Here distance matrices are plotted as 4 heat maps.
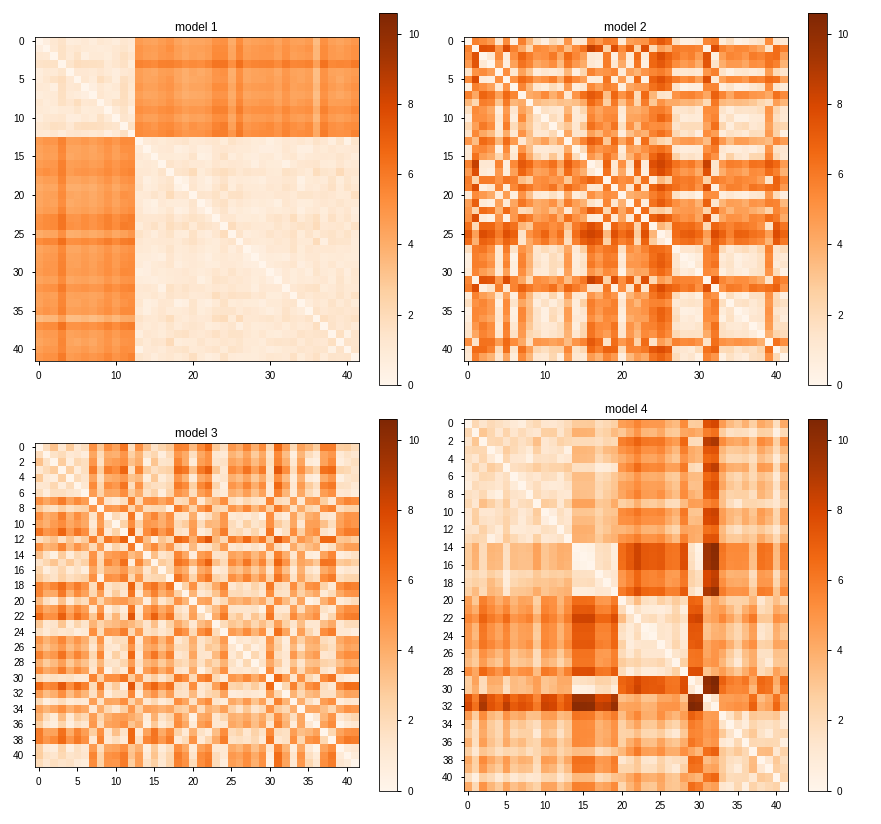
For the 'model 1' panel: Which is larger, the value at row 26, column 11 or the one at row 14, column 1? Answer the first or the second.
the first
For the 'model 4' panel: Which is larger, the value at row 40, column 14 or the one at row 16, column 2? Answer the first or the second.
the first
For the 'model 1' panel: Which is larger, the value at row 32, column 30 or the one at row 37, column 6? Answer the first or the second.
the second
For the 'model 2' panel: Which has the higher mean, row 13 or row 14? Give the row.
13
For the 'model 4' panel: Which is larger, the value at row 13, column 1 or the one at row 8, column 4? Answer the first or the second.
the first
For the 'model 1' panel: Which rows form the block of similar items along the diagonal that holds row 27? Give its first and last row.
13 to 41
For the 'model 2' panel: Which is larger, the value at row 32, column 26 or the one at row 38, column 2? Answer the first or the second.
the first
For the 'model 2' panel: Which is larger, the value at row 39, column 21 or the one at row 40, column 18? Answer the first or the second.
the second
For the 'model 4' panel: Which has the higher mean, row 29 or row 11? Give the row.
29
